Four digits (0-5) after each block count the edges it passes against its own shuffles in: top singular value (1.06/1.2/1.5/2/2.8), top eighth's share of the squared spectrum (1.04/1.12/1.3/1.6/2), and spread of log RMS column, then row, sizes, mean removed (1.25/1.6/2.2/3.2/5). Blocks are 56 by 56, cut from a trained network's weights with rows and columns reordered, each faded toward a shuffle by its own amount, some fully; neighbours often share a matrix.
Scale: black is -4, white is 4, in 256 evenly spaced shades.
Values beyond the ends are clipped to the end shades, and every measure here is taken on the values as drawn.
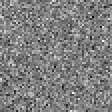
0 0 0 0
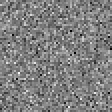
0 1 0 0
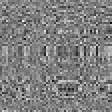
4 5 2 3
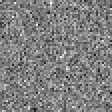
0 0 0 0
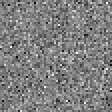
0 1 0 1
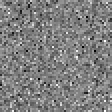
0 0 0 0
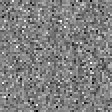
0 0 0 0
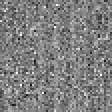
2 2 0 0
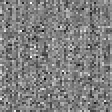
3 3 0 2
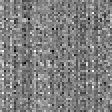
4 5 2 3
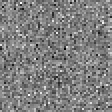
1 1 0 0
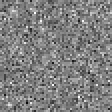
2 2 1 0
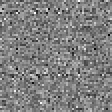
3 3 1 2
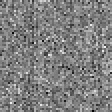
2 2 0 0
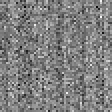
3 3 1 1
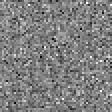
1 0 0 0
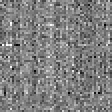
3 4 1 2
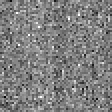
2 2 0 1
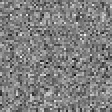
3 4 2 2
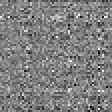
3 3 3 1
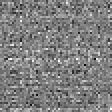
3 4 3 1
